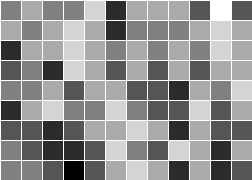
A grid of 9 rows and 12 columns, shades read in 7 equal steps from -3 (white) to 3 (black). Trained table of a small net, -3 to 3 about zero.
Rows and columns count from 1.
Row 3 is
2 -1 -1 -2 -1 0 -1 0 -1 0 -2 -1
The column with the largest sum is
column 1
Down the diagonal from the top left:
0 0 -1 -2 -1 -2 -2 1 2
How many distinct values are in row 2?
4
